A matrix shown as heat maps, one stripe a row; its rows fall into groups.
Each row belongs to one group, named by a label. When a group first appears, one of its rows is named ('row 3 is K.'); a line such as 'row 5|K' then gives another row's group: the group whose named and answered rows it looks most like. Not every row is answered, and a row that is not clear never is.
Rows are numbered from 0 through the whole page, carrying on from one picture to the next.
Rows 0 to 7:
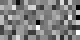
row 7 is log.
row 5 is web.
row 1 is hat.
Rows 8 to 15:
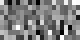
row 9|log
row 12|log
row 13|log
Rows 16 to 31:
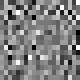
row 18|log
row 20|hat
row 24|hat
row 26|web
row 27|log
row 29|hat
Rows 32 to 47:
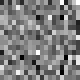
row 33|log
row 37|web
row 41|log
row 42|web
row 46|log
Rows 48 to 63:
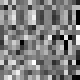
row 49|hat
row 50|hat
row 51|hat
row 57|web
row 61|web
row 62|log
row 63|web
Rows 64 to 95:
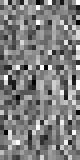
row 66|hat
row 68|web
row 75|web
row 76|web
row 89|web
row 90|hat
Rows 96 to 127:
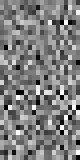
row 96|web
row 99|log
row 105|hat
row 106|log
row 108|hat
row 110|web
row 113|web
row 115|log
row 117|hat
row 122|log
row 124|hat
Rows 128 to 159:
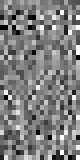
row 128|web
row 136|hat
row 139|web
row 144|log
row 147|hat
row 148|log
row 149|log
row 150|log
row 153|log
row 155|web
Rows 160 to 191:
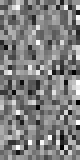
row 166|hat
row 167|hat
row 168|web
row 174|web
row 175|web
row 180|hat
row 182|log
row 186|log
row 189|log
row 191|log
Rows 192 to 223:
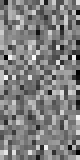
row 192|log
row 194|hat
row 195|log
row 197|log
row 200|hat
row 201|log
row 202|web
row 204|log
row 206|web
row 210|web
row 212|hat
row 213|hat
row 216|log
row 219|web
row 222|hat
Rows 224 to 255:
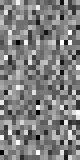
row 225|web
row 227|log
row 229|hat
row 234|hat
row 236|log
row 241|log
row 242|hat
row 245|web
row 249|hat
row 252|log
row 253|hat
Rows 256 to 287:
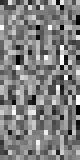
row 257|log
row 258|log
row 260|web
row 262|hat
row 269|log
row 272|web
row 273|log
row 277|hat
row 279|log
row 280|hat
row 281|hat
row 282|log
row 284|web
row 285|web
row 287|log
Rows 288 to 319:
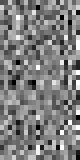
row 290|hat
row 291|log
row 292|log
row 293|log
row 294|hat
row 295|log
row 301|web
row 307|hat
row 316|web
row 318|web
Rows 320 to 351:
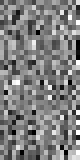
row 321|hat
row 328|hat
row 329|hat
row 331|hat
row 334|log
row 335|log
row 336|log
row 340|hat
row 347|web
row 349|log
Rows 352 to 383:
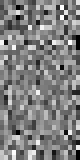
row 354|log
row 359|web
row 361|hat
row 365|log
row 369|hat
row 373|web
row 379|log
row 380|web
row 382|hat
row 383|hat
